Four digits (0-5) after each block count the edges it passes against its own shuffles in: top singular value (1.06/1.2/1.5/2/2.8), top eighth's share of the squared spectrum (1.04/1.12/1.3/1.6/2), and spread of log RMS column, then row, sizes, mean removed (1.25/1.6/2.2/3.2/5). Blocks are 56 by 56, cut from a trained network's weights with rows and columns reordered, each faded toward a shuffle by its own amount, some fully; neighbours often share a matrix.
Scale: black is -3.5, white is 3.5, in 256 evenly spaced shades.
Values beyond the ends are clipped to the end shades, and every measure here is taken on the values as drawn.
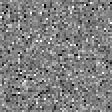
0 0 0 0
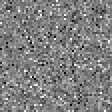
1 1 1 0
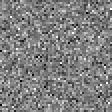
0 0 0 0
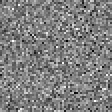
0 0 0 0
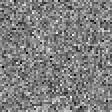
0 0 0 0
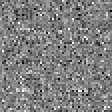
3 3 1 2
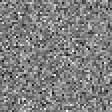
0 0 0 0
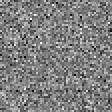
3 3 0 1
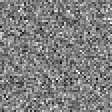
0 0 0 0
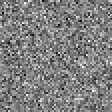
1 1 0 0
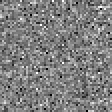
1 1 1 0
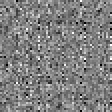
3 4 3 1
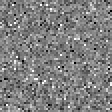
1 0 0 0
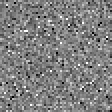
1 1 0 0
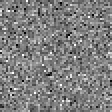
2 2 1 1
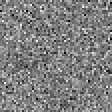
0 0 0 0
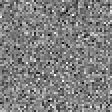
2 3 1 1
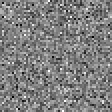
2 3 1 1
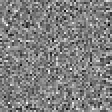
2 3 2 1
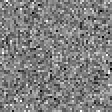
1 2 0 0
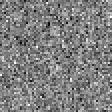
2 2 1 0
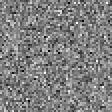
1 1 0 0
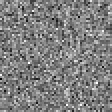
1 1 0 0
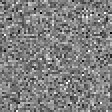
2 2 0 0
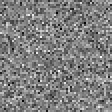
1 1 0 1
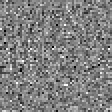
2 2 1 1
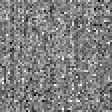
2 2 0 1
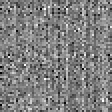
3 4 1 2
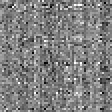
3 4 1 3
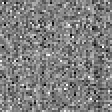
2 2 0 1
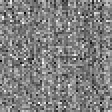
3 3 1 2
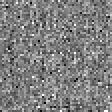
1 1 0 1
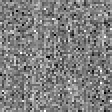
2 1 0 1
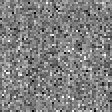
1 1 0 1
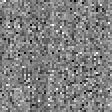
2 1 0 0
